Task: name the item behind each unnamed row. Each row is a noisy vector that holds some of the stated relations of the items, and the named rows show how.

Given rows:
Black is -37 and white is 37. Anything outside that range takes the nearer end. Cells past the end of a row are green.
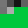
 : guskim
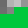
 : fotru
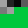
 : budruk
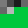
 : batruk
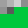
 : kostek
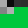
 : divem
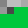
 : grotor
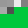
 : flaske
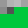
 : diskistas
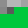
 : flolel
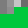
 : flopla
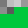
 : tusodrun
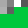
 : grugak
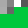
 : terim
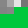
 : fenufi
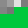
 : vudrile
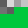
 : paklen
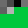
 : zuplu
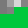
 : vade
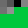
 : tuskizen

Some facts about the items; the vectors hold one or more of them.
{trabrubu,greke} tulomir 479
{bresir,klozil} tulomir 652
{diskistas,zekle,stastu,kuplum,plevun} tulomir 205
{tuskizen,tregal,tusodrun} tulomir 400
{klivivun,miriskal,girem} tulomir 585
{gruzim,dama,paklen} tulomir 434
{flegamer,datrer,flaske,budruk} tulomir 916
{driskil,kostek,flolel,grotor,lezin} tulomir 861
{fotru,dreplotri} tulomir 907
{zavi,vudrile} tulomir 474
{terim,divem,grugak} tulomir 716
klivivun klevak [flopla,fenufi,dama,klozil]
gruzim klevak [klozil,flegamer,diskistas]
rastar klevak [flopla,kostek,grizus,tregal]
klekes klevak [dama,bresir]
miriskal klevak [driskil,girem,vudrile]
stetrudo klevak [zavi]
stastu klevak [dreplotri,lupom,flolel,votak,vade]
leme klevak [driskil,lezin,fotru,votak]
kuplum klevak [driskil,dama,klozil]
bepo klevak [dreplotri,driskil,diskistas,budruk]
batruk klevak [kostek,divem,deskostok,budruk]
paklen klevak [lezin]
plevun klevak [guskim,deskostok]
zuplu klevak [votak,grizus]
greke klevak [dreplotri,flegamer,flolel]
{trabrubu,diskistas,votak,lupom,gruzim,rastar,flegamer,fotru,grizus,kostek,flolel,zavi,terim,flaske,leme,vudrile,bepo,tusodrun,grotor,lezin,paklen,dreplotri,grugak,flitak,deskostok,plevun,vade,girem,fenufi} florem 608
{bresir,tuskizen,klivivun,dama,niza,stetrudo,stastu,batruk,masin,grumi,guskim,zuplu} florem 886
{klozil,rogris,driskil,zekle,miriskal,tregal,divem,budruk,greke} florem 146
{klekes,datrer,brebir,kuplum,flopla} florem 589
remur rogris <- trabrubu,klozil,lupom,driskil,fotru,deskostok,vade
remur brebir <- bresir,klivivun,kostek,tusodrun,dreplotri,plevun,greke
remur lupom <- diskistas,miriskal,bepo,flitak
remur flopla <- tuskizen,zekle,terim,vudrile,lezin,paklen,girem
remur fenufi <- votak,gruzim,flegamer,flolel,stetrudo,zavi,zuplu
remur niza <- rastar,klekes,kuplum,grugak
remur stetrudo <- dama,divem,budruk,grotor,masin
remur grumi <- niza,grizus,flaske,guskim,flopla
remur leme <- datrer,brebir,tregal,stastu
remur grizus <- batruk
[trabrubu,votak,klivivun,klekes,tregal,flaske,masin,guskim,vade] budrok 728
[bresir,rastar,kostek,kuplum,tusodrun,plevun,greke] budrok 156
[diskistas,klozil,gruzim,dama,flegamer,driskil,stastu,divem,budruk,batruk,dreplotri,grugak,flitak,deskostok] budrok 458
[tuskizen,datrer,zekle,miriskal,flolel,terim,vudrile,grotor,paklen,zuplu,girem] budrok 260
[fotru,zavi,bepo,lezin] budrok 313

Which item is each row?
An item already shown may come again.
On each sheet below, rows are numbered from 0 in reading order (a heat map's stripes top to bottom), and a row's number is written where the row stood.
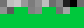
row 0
tusodrun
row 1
flopla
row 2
greke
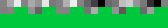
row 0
rastar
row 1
flegamer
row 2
rastar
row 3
rogris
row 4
tusodrun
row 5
miriskal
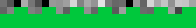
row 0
stastu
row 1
zekle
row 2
girem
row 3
flegamer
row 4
dama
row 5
gruzim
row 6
plevun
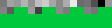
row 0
kuplum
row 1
plevun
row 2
deskostok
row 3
zekle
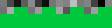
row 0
guskim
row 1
klivivun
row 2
datrer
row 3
driskil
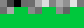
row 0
tregal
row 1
flitak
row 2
flegamer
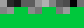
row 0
bresir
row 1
brebir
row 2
stetrudo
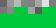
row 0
klekes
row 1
zavi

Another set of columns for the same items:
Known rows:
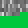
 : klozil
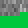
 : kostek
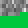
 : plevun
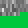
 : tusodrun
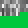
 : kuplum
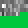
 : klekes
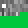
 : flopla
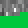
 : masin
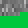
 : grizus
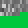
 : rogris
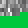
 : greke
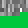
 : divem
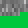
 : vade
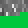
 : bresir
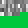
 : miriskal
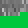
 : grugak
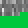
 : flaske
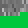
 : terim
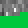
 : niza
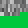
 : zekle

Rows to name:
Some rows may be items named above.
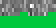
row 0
rastar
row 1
klekes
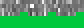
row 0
gruzim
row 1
datrer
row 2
flegamer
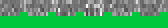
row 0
deskostok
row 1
girem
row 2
flegamer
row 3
kuplum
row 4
girem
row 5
grotor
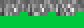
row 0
zuplu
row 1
batruk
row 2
stastu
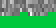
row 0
tregal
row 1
paklen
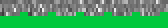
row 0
guskim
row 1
tuskizen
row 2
girem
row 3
dama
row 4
flegamer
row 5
gruzim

